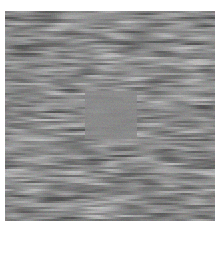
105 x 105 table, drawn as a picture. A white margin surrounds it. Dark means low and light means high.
Calmest part: centre. Slope: none. Grain: streaks across. Odd patch: calmer, in the centre. Mirror symmetry: none.
